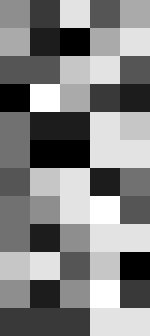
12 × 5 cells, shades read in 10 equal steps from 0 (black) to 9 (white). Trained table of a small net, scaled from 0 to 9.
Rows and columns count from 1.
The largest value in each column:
7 9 8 9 8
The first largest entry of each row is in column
3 5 4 2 4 4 3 4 4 2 4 4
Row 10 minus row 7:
4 1 -5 6 -4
